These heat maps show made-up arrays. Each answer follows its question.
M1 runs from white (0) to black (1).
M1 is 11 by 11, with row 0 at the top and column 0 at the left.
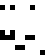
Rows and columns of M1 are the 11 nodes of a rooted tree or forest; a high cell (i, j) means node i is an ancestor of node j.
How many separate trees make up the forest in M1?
3
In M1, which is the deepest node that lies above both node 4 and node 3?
9
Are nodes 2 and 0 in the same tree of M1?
yes
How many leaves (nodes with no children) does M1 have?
6
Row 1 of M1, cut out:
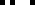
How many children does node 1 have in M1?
1
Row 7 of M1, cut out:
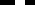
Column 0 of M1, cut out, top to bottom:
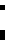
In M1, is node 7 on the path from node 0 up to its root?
yes
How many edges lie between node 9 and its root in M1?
0
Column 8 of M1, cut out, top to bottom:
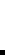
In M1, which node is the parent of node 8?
10
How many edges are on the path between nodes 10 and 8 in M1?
1
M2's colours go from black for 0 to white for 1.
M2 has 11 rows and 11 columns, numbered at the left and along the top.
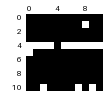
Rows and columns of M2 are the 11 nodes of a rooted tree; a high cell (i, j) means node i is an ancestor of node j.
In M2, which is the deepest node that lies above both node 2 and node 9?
10
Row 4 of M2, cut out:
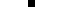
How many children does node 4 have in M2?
5
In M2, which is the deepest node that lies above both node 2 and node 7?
10
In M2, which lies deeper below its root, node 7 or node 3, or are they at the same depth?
node 7
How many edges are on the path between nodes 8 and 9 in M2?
4
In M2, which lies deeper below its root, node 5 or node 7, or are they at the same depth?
node 7
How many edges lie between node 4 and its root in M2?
0
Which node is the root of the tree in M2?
4
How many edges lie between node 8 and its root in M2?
2
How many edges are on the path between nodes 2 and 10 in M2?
1
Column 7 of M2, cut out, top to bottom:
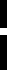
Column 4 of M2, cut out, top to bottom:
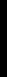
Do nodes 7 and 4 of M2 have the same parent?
no
